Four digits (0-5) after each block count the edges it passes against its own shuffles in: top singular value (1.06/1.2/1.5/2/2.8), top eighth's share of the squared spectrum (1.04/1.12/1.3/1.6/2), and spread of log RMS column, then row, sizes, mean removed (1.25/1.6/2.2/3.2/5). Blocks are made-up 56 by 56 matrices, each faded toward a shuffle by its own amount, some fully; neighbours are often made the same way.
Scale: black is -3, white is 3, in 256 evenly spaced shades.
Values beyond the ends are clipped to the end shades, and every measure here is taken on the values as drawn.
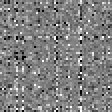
4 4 3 2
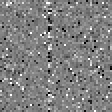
3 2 1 0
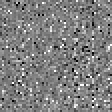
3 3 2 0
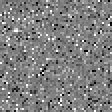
0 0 0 0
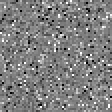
0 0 0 0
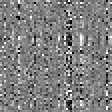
4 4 3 2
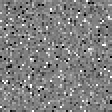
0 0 0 0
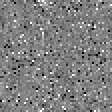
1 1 0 0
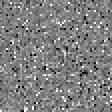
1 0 0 0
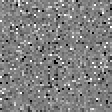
1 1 0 0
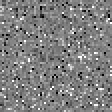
2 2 1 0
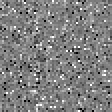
1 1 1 0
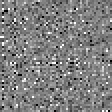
3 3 2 1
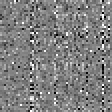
4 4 3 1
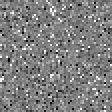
1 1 1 0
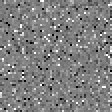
2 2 0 0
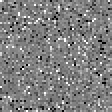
1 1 0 0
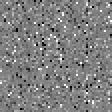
3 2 1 0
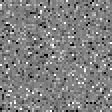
2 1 0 0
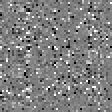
4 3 2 1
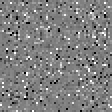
3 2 1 0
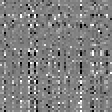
5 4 3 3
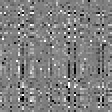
5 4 3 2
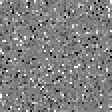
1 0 0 0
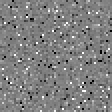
1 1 0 0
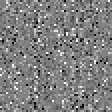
3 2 2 0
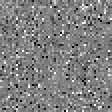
3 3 1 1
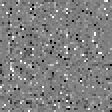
2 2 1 0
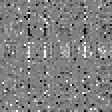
4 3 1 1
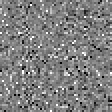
3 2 1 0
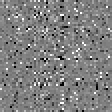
4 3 2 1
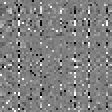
4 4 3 2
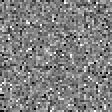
2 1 0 0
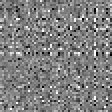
4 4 3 3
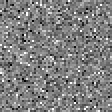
2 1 0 0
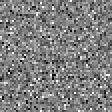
2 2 0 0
